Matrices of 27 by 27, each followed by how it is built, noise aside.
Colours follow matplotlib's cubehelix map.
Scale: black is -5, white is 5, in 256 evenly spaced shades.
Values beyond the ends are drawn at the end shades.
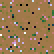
sparse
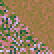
lower triangular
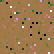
sparse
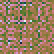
low rank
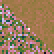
lower triangular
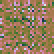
low rank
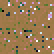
sparse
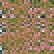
low rank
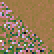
lower triangular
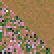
lower triangular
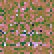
low rank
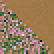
lower triangular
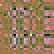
low rank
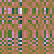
low rank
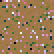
sparse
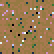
sparse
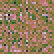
low rank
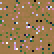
sparse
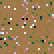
sparse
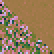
lower triangular
